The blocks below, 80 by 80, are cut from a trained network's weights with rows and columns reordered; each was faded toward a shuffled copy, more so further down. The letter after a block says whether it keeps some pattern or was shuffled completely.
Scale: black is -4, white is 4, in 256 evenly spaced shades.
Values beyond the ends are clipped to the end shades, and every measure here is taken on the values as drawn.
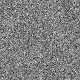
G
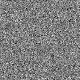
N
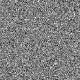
N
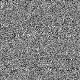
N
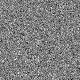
G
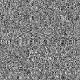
N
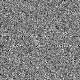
N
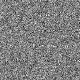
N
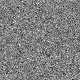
G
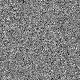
G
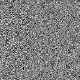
N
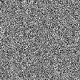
N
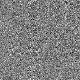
N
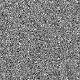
N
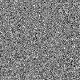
N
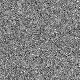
G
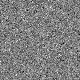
G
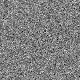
G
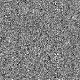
N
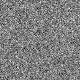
G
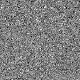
N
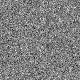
G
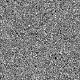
N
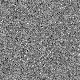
G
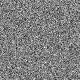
G
